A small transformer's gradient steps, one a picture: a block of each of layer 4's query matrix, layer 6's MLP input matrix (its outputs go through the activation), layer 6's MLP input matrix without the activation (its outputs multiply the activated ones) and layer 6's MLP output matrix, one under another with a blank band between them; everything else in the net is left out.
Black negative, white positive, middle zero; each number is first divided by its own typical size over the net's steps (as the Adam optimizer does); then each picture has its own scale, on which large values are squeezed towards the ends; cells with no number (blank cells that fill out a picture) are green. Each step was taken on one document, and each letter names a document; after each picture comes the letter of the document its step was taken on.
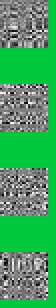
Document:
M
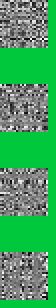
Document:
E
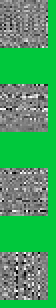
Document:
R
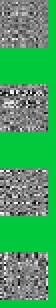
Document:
M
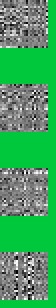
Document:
R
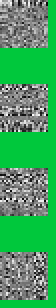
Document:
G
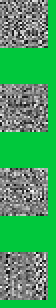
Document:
G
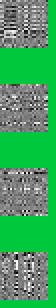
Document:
R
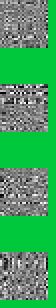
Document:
M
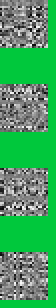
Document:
E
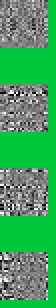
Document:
M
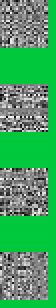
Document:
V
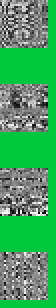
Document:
V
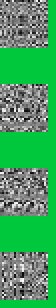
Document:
E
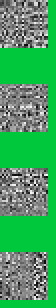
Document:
G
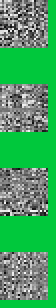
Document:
V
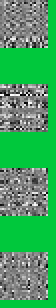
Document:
M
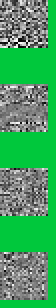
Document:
V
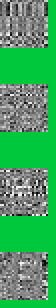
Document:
M
